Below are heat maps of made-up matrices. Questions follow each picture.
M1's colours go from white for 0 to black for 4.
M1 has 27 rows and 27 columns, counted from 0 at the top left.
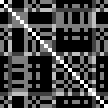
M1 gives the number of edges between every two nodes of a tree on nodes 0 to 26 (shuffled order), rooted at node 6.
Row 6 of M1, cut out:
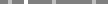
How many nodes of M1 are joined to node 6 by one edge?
3
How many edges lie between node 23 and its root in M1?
1
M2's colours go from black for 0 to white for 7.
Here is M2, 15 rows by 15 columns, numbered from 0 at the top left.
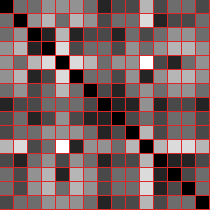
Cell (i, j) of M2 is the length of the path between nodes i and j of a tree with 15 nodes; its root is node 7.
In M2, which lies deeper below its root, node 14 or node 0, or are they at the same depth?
the same depth
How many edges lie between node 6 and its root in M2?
2
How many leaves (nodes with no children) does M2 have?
9
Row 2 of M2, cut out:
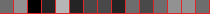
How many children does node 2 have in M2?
2
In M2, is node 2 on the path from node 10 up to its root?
yes
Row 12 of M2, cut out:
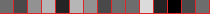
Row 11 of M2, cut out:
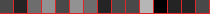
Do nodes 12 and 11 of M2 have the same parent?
no
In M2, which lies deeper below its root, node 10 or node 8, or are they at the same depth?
node 10
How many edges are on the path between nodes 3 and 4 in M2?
6
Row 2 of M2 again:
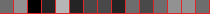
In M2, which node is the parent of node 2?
8
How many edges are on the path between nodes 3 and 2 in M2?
1
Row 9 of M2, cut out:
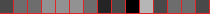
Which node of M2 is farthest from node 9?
10
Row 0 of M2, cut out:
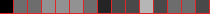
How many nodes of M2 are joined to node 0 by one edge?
1
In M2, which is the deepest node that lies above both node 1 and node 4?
11
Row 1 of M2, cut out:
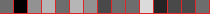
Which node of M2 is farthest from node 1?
10
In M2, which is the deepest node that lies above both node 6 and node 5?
8
